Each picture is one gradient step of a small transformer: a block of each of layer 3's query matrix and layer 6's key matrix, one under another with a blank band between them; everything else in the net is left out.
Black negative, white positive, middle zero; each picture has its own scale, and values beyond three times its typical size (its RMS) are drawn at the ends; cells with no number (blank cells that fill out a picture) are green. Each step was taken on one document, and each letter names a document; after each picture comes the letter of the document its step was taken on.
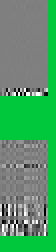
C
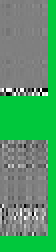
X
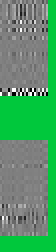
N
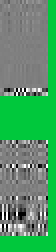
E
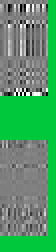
E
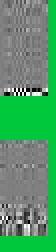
E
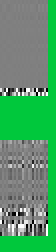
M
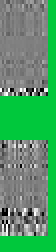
X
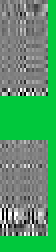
C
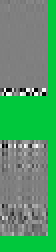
X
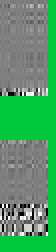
M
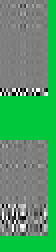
C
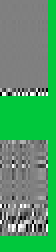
M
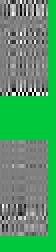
N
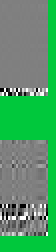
M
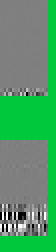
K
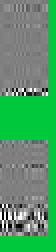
E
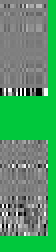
K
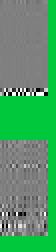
K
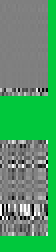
M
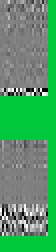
X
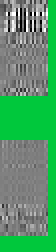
N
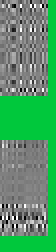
N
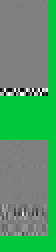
X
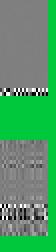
M
